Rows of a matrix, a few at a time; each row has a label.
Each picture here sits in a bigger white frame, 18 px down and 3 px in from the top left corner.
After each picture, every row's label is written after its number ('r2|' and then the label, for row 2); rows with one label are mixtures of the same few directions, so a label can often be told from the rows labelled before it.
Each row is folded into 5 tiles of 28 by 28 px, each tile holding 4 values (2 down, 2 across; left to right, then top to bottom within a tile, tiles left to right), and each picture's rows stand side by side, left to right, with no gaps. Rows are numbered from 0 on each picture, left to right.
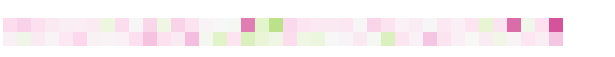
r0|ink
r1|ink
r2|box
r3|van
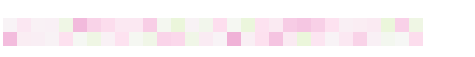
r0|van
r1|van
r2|ink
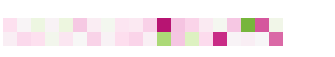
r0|van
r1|ink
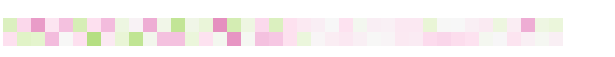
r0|van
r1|van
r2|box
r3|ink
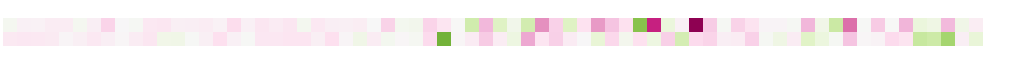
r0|ink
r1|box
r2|ink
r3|box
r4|van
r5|ink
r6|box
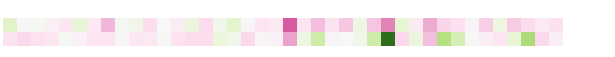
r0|ink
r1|box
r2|box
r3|box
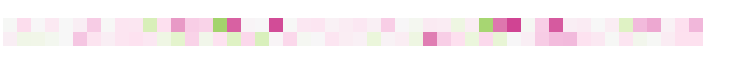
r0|box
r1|van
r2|van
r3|van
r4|van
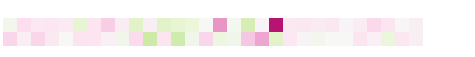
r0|ink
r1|ink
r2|box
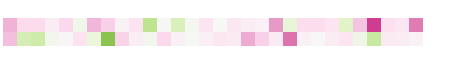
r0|box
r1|ink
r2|van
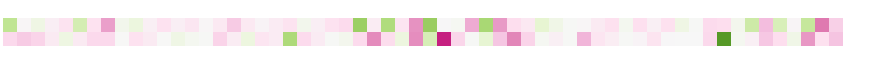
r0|ink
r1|box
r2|van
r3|box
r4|box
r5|box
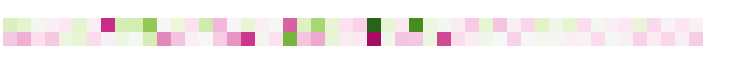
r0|ink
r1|box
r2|van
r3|box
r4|ink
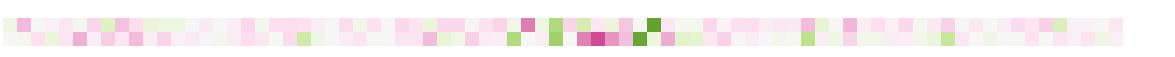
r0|ink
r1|ink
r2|box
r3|van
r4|box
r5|box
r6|box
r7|van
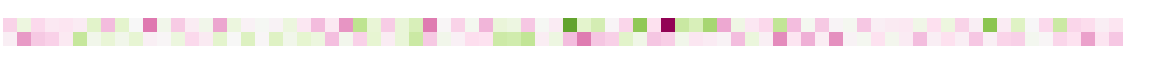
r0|box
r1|ink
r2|van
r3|box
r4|ink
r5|ink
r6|ink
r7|ink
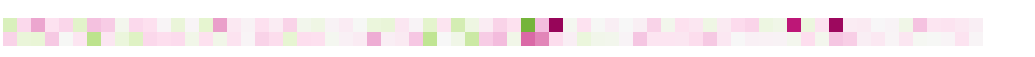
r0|van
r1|van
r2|van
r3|ink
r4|box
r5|van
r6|van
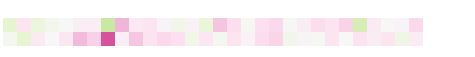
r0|box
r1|van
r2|van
